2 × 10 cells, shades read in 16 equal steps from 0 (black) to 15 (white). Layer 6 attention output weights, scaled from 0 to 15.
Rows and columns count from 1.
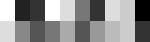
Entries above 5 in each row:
6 7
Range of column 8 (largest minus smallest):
2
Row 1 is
15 2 3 15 13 7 3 13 12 0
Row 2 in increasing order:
3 5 5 7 8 9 10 11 12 13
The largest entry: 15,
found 2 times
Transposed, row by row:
15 13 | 2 8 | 3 5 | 15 7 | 13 10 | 7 5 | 3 9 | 13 11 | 12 12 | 0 3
